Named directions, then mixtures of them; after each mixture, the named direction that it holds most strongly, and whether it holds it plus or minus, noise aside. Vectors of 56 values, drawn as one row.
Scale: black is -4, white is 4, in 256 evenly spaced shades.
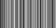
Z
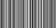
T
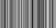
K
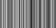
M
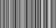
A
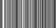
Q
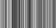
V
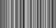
Z, plus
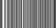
Q, plus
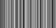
Z, plus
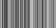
M, minus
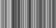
V, plus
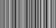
A, plus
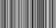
K, plus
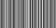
T, plus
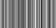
A, minus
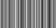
A, minus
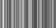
Q, plus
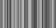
V, minus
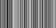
V, minus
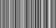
A, plus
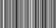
Q, plus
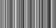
A, minus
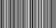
T, plus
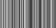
M, plus
